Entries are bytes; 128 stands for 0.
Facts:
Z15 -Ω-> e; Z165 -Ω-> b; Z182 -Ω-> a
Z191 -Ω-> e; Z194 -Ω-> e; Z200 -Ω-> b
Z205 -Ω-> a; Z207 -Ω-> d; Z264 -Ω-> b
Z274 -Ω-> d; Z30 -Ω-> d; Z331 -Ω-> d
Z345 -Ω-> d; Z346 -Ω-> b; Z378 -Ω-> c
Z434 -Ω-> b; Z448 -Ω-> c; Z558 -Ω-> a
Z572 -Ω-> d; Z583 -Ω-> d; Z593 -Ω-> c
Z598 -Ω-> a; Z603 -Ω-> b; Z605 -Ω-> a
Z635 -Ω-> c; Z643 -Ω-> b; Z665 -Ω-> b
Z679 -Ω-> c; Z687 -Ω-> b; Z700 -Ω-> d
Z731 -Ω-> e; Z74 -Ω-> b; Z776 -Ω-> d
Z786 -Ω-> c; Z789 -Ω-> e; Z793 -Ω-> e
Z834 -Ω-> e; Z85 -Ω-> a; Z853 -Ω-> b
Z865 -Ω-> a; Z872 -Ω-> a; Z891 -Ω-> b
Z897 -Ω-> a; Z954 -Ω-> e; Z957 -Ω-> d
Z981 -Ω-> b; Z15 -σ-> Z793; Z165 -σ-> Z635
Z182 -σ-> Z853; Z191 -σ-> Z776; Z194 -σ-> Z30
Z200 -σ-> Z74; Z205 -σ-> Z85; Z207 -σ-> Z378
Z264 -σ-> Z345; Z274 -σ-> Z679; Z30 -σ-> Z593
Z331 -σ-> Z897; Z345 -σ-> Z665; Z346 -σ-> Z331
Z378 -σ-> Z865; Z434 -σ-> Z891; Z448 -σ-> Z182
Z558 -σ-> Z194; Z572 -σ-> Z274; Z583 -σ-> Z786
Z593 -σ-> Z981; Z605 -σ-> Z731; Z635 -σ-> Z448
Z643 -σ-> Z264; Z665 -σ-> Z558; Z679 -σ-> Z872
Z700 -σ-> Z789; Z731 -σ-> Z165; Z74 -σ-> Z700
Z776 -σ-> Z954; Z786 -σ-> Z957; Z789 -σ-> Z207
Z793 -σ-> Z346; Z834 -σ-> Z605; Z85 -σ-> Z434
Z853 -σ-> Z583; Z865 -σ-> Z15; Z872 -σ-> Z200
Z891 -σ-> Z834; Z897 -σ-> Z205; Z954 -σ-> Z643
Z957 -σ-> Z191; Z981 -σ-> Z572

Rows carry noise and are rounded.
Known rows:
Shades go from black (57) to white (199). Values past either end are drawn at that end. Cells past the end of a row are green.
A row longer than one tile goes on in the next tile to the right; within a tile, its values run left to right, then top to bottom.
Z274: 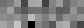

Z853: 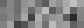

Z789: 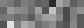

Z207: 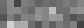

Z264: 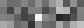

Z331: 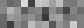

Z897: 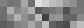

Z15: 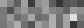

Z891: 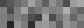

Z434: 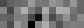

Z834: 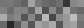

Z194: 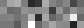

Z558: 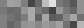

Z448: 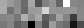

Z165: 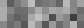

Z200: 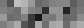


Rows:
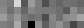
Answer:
Z679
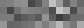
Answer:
Z665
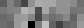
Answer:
Z85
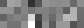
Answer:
Z30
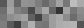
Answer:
Z583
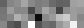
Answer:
Z957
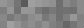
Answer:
Z598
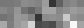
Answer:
Z776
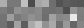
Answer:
Z793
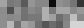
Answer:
Z954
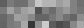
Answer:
Z205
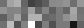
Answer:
Z593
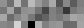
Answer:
Z872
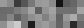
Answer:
Z865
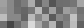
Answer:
Z731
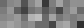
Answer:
Z572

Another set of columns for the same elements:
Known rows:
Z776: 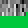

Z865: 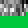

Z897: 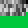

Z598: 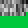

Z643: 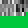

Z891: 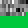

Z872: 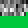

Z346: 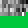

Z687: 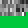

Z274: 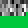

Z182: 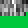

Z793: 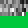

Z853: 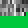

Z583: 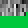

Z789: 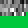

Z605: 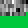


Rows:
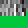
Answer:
Z191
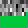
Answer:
Z981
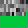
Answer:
Z834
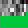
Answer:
Z207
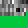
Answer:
Z165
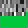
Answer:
Z194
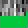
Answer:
Z786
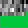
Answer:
Z378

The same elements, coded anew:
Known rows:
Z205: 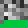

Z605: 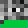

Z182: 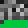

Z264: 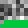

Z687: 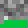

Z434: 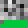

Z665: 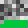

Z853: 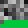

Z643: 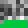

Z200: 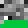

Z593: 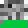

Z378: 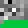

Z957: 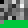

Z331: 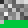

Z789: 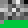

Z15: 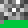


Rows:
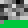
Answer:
Z558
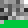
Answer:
Z345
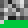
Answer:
Z700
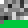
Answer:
Z194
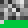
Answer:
Z207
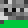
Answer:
Z165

